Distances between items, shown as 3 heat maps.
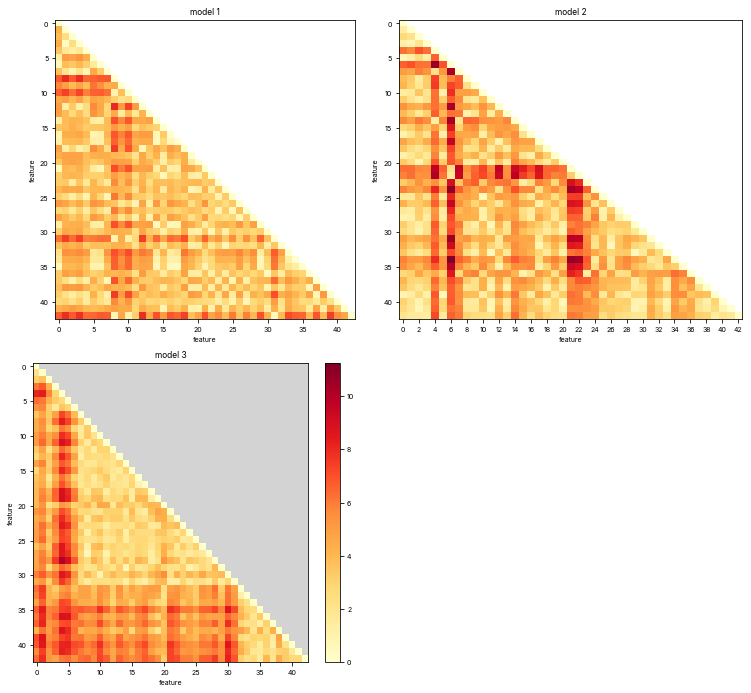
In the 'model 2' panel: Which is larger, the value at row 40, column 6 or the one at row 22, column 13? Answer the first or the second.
the first
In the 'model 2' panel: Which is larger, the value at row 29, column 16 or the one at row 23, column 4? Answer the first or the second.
the second
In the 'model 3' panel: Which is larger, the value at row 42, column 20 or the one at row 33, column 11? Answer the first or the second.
the second
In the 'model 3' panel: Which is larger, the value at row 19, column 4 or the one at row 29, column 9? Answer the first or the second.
the first
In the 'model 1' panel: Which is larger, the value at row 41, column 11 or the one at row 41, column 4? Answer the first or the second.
the second
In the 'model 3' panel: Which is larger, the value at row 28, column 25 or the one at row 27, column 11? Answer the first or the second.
the first
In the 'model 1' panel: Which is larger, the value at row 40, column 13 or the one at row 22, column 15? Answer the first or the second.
the first
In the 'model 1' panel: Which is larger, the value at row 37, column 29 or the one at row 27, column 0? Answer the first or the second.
the first
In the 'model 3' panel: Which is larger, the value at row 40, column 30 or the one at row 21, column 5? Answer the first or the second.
the first
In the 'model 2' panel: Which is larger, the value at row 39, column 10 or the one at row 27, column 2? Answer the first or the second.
the second
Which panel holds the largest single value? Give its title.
model 2
